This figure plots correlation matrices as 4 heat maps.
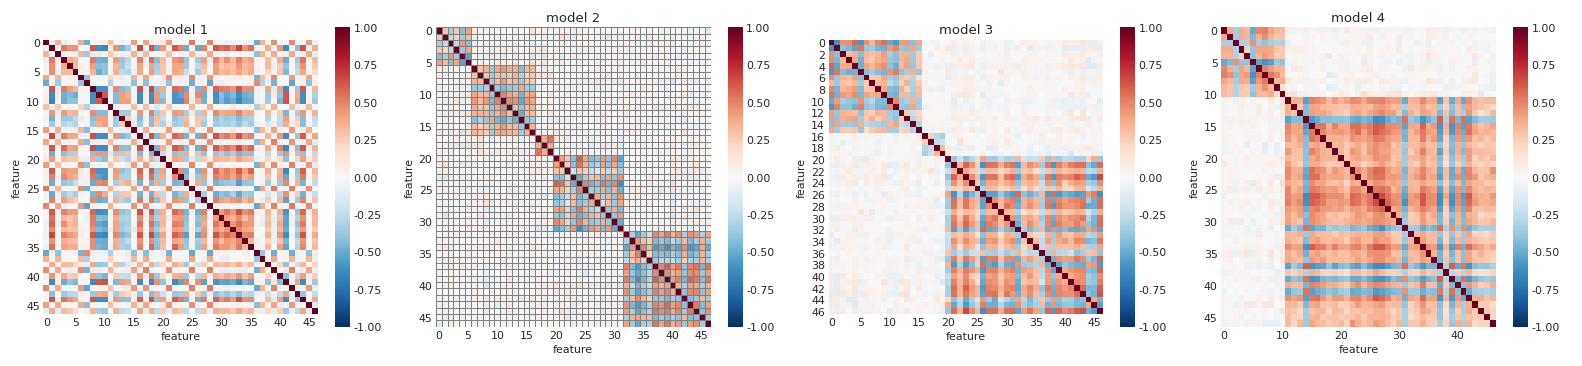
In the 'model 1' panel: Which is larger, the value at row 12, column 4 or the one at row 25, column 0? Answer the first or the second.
the second
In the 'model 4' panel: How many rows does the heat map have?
47
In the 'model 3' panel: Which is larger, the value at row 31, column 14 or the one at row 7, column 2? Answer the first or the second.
the second
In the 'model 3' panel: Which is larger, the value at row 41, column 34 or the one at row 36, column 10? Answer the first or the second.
the first
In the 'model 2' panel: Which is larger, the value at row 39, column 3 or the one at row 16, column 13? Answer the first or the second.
the second
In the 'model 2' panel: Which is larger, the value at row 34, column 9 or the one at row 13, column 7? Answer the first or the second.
the second
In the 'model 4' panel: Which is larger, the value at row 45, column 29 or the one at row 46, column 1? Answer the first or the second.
the first
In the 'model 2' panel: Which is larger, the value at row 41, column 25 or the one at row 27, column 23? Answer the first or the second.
the second
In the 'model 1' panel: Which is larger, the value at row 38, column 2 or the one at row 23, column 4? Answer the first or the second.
the second
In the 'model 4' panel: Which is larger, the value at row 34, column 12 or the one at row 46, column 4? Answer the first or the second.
the first
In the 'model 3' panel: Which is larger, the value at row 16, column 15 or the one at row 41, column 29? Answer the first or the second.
the second
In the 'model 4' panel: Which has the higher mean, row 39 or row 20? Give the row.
20
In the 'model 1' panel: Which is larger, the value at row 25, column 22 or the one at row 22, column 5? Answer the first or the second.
the second
